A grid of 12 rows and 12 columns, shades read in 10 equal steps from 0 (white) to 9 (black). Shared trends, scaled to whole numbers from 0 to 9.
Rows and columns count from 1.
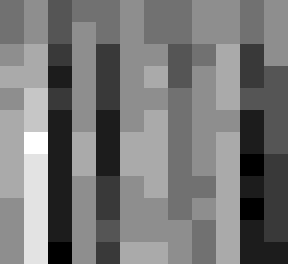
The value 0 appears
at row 7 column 2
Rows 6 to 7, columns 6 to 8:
4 3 5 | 3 3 5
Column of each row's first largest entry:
3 3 3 3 3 3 3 11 3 11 3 3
